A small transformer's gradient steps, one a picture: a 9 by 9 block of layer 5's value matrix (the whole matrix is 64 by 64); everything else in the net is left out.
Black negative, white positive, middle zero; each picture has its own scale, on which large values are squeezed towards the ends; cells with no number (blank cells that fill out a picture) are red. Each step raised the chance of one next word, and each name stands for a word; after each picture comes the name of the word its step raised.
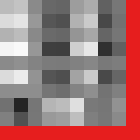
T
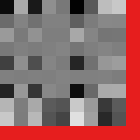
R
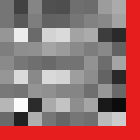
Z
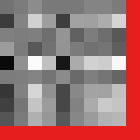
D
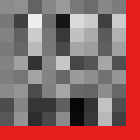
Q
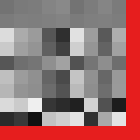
Z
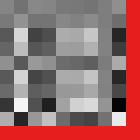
Z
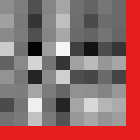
T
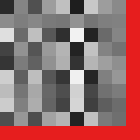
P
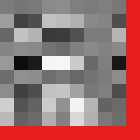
D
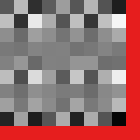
Q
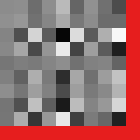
P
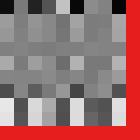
R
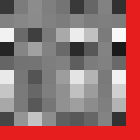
P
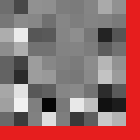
Z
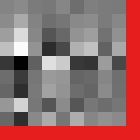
Z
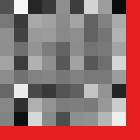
R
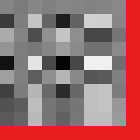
D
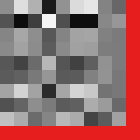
Q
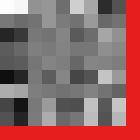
R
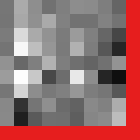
T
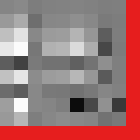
Z
